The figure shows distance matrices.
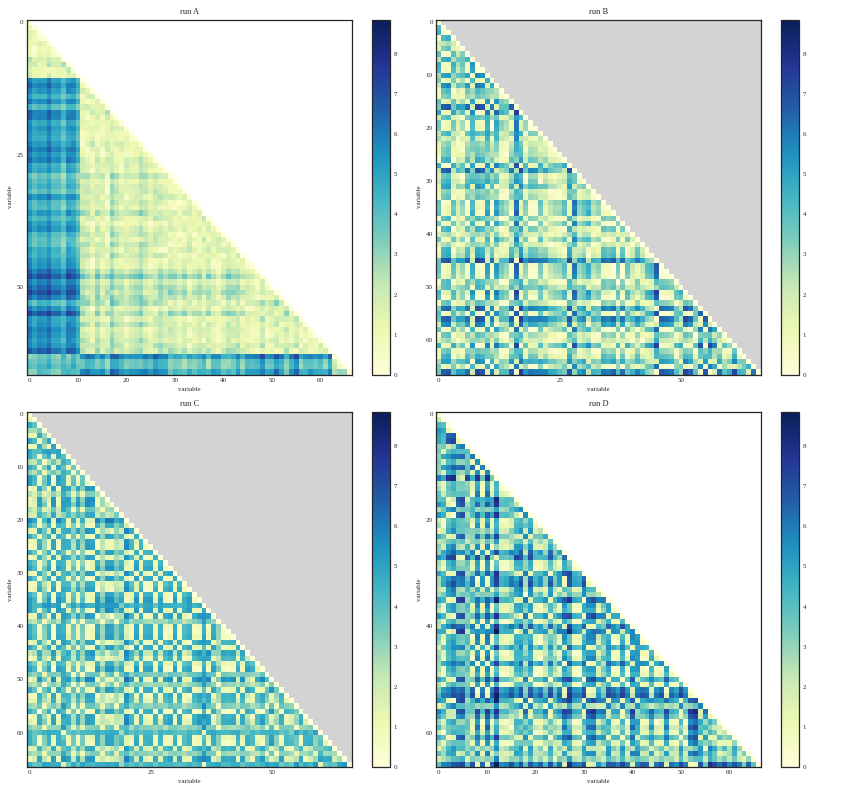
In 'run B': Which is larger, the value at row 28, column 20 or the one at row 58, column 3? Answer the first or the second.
the first
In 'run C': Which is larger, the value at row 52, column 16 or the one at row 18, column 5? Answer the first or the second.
the first
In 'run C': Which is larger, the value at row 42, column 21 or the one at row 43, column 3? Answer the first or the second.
the second
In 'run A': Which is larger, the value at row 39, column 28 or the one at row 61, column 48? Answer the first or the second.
the second
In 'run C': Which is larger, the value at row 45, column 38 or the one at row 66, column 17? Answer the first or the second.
the second
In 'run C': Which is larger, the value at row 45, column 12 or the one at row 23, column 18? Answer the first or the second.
the first
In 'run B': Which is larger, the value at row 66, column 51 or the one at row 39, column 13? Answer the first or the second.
the first
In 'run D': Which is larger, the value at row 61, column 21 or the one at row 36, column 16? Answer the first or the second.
the second
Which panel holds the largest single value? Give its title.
run D
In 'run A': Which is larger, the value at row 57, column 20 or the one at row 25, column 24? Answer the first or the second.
the first
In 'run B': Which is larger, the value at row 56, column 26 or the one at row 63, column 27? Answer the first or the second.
the second
